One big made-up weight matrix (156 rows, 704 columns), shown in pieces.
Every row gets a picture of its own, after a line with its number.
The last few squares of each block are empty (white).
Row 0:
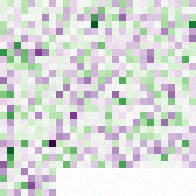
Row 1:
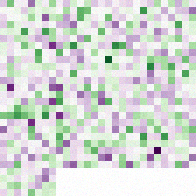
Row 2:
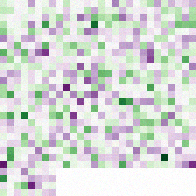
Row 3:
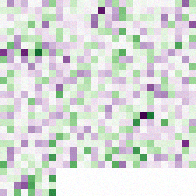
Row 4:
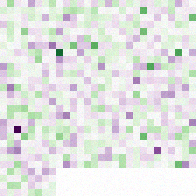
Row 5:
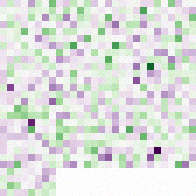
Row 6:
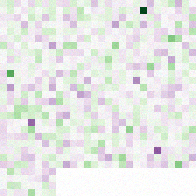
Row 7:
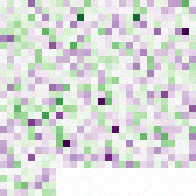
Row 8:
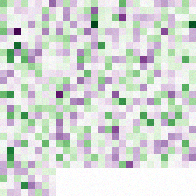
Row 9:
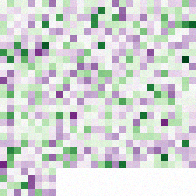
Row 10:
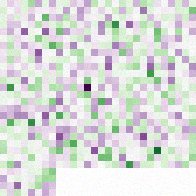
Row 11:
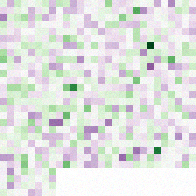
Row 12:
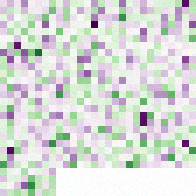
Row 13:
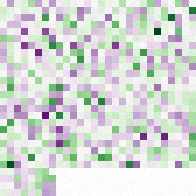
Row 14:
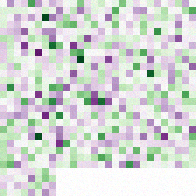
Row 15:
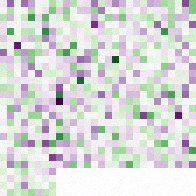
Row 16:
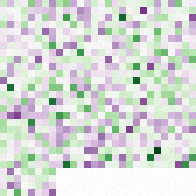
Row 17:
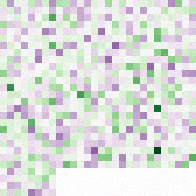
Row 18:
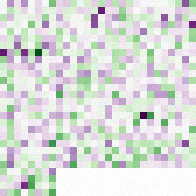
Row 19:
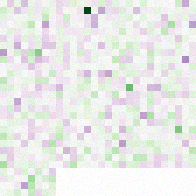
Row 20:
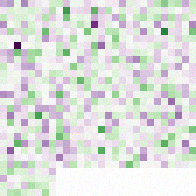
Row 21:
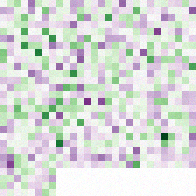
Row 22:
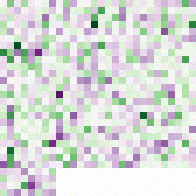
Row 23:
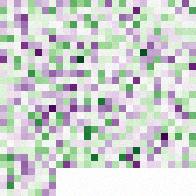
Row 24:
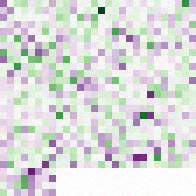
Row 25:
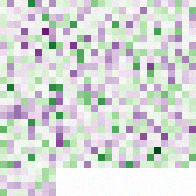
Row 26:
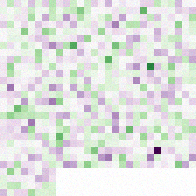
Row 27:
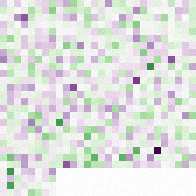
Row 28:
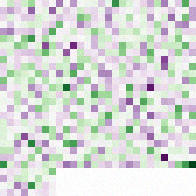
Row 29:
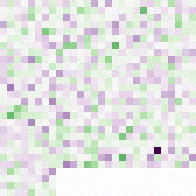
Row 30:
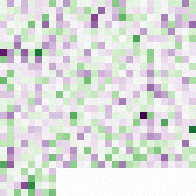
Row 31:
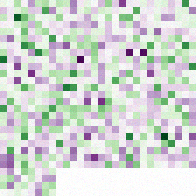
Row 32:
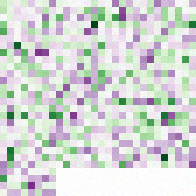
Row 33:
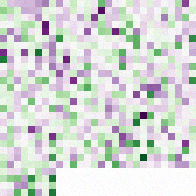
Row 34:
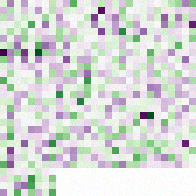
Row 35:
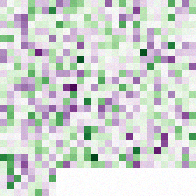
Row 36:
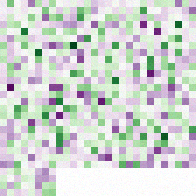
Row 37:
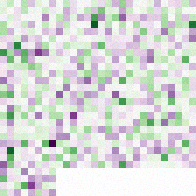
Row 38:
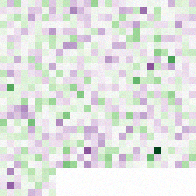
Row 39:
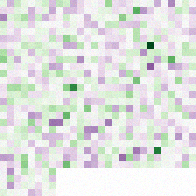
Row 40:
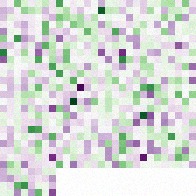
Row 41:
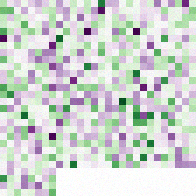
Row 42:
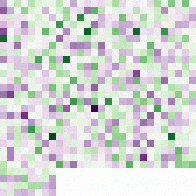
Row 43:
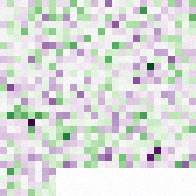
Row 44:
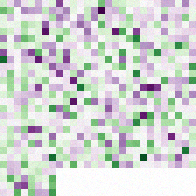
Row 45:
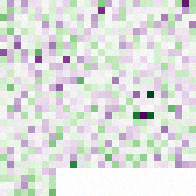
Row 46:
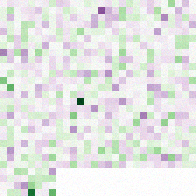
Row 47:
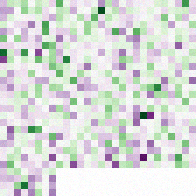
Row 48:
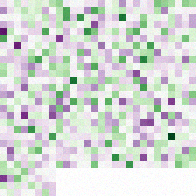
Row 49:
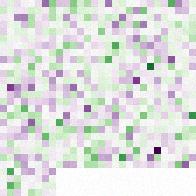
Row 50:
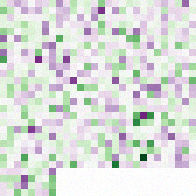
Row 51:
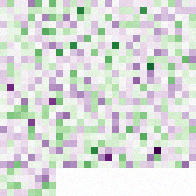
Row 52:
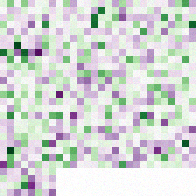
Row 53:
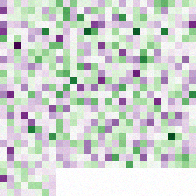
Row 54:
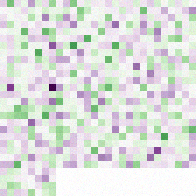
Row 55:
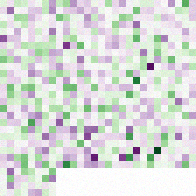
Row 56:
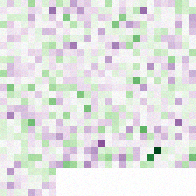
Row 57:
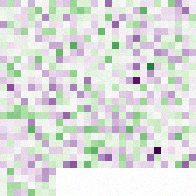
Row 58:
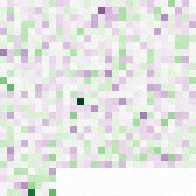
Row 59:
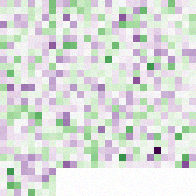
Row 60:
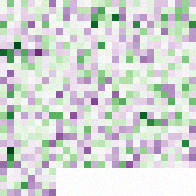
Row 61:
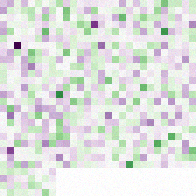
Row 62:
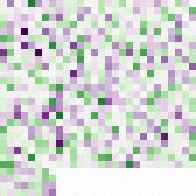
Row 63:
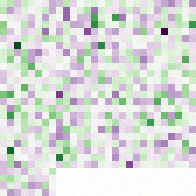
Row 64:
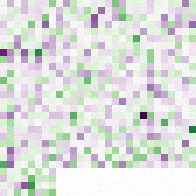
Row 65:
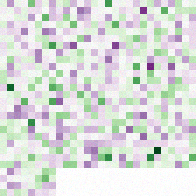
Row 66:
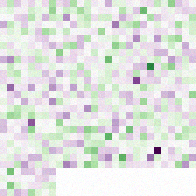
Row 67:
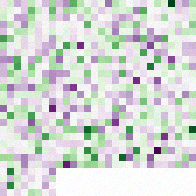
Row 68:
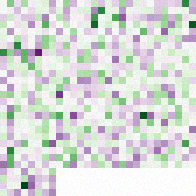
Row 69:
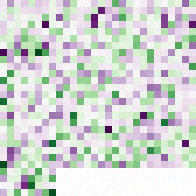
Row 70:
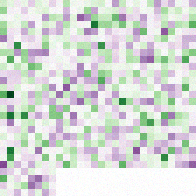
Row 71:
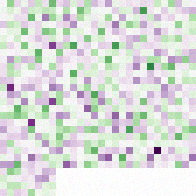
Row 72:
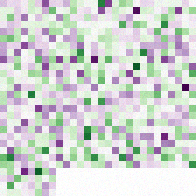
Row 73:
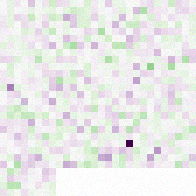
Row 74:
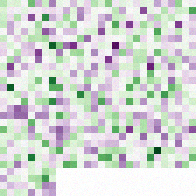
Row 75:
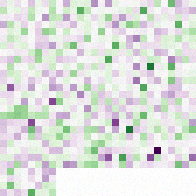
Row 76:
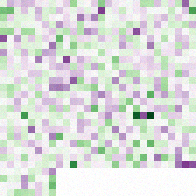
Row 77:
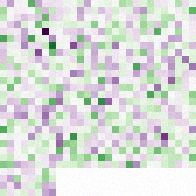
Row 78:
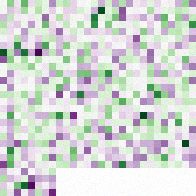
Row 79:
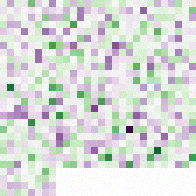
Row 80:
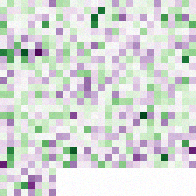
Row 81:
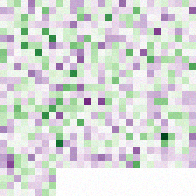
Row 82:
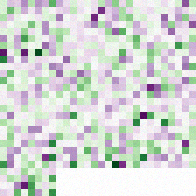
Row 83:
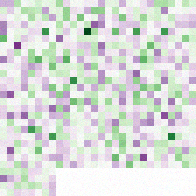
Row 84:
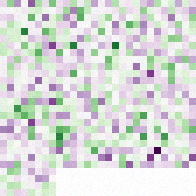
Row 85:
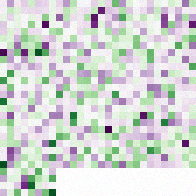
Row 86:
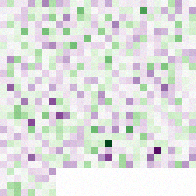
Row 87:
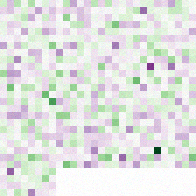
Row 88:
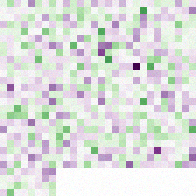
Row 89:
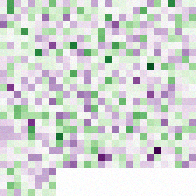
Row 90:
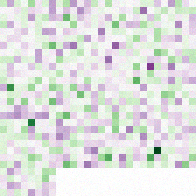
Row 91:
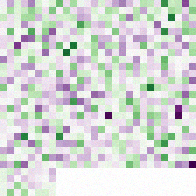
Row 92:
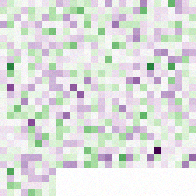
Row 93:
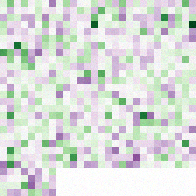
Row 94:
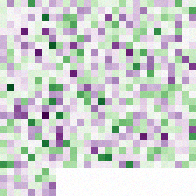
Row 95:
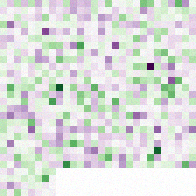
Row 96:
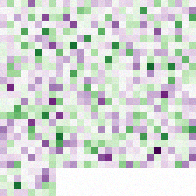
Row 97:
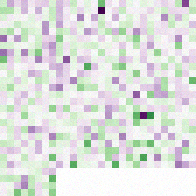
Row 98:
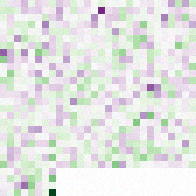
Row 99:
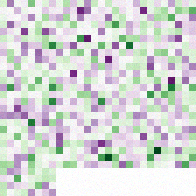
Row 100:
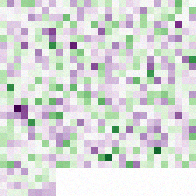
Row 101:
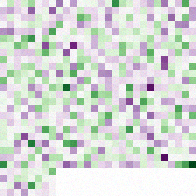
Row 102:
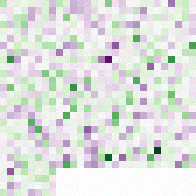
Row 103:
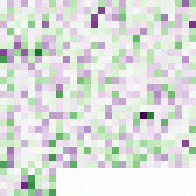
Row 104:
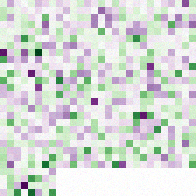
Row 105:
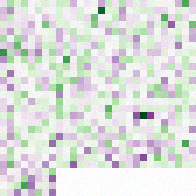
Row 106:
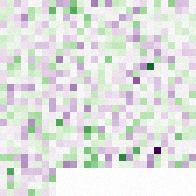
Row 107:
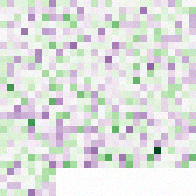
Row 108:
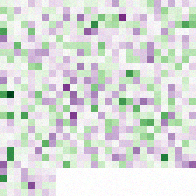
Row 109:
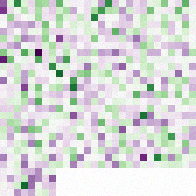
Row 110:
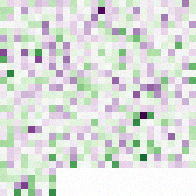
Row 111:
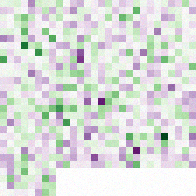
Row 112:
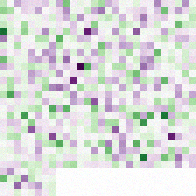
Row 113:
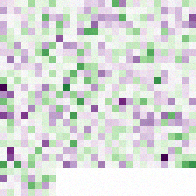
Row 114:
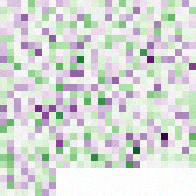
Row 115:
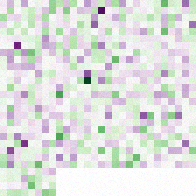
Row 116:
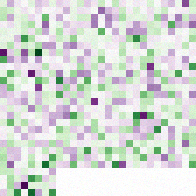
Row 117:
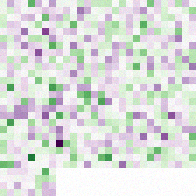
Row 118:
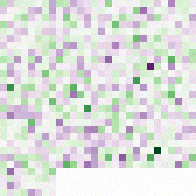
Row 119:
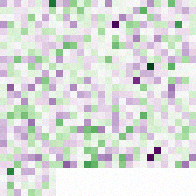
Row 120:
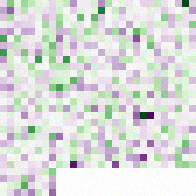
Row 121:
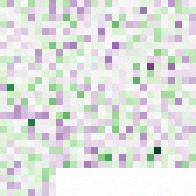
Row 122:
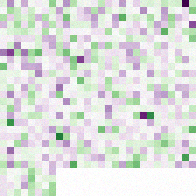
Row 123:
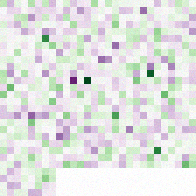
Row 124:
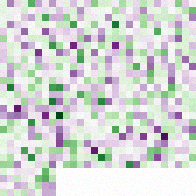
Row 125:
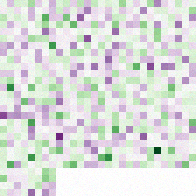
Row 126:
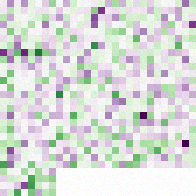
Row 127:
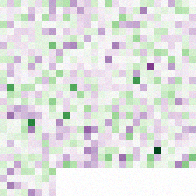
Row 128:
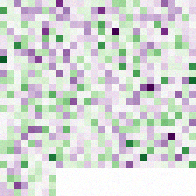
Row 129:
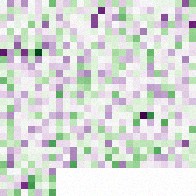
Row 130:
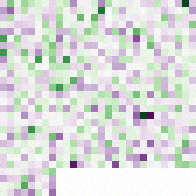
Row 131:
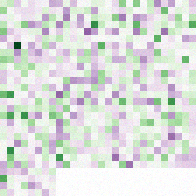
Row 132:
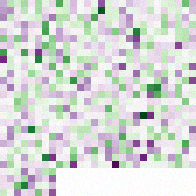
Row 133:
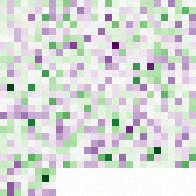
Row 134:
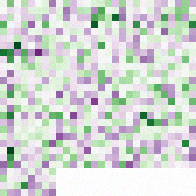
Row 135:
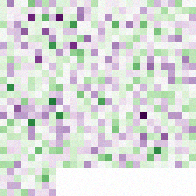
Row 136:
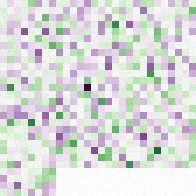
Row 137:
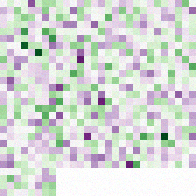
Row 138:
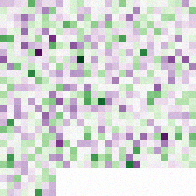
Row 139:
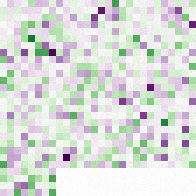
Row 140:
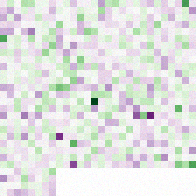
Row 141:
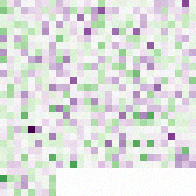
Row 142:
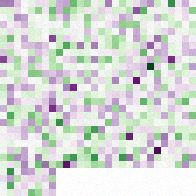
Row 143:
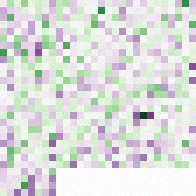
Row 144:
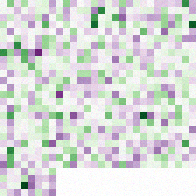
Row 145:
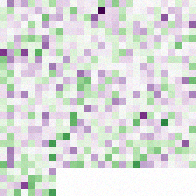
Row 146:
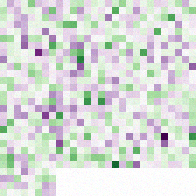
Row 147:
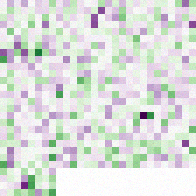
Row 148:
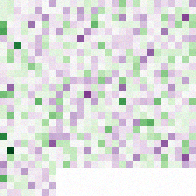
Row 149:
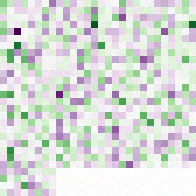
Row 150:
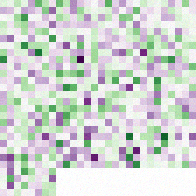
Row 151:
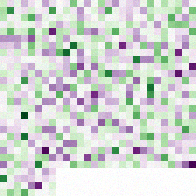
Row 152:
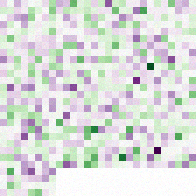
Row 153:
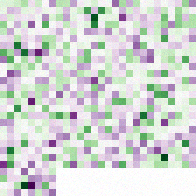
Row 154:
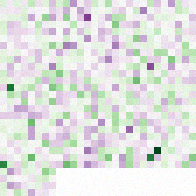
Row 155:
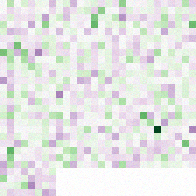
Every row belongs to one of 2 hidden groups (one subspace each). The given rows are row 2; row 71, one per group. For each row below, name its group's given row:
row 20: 2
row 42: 2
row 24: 2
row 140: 2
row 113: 2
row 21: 71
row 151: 2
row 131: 2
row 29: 71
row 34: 2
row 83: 2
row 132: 2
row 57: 71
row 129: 2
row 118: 71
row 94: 71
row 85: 2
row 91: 2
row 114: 71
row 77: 71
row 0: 2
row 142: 71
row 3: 2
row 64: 2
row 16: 71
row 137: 71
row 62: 71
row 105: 2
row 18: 2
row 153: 2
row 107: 71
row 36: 71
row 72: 71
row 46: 2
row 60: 2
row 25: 71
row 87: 71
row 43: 71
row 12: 2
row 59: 71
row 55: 71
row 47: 2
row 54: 71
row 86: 71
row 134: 2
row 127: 71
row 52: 2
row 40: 2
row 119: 71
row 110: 2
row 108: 2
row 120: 2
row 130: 2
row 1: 71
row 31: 71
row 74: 71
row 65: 71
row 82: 2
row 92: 71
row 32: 2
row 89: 71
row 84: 71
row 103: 2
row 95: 71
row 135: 71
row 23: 71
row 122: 2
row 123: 71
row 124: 71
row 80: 2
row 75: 71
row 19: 2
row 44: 2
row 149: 2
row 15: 2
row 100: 71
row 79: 71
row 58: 2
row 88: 71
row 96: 71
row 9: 2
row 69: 2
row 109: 2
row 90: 71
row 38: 71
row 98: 2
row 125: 71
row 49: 71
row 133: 71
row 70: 2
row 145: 2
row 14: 71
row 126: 2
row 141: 2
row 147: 2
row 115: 2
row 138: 71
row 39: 71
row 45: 2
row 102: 71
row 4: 71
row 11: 71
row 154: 71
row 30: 2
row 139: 2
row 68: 2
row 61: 2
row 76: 2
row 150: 71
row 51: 71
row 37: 2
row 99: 71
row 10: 71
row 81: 71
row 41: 2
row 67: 71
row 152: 71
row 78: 2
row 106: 71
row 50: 2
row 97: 2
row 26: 71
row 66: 71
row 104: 2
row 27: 71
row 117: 71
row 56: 71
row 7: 71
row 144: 2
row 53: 2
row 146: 71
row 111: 71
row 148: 2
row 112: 2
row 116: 2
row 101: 2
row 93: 2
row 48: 2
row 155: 2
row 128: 2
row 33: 2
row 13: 71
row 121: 71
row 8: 2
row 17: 71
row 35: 71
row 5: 71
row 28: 2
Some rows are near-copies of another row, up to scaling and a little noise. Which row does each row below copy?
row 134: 60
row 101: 28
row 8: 149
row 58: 46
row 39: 11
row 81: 21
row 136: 10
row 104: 116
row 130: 120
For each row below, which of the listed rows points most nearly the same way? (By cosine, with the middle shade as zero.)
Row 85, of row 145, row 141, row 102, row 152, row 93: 145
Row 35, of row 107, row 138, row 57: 138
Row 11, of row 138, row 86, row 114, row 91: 91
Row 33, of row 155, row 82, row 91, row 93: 82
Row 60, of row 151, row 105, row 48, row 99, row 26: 105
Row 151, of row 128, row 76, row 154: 76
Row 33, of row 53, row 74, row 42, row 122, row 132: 122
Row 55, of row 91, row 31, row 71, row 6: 31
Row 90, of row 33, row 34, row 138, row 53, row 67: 138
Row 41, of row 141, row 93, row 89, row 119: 141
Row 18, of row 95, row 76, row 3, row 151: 3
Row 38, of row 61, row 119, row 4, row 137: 61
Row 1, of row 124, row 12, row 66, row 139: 66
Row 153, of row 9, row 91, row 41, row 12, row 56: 9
